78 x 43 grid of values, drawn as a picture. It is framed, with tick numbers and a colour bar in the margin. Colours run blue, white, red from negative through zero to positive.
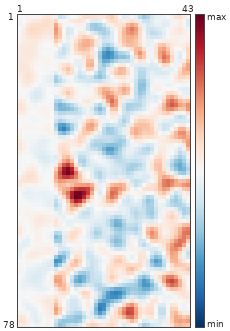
Slope: none. Seam: vertical, 20% of the way across, the left part calmer. Mirror symmetry: none. Lone odd cells: none. Ninth with the lowest average: bottom middle. Grain: blotchy.
